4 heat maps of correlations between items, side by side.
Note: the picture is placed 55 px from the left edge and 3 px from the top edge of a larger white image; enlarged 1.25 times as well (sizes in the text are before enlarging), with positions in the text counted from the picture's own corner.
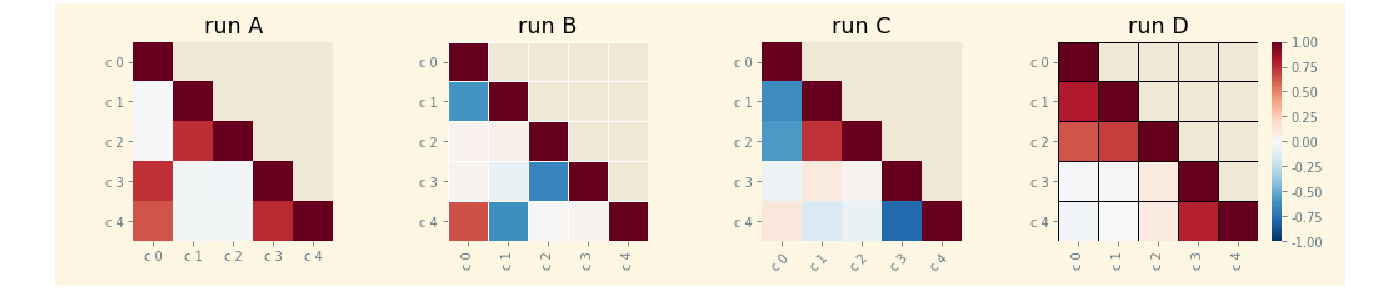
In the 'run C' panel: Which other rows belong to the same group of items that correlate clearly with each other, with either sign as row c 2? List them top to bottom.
c 0, c 1
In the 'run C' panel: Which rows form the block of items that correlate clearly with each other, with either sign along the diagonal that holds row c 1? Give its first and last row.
c 0 to c 2
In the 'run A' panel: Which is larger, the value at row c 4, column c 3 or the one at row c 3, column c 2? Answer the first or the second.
the first
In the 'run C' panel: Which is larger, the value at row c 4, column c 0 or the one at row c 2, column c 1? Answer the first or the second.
the second
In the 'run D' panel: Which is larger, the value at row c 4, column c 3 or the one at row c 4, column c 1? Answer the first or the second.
the first
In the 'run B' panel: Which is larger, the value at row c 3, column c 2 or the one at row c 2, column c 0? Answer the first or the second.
the second
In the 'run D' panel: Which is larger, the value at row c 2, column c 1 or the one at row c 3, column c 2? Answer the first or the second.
the first
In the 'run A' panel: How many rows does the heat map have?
5
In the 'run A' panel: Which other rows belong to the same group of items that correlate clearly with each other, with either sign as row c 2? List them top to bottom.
c 1
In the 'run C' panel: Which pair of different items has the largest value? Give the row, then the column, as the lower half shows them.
c 2, c 1
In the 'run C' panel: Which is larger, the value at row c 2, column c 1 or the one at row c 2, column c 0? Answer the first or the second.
the first
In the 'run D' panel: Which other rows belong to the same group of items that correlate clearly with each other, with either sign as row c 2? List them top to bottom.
c 0, c 1
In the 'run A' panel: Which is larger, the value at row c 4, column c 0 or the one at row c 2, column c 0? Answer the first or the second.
the first
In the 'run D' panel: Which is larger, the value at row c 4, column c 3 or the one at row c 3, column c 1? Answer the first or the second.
the first
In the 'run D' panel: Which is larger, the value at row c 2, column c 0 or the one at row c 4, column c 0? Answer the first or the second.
the first
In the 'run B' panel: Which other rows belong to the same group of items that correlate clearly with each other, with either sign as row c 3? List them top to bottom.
c 2
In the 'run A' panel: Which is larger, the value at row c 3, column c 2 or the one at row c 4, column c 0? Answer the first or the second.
the second
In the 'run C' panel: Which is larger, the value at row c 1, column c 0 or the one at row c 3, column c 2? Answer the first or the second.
the second
